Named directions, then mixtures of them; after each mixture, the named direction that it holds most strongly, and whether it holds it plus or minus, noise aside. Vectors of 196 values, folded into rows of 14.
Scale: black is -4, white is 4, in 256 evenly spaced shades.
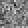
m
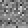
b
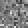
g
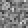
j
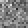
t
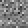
b, minus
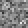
j, plus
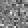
g, plus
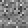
b, minus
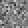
m, plus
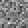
b, minus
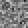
j, minus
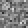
j, plus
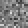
g, plus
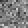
t, minus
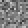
j, minus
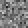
j, minus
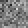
t, minus
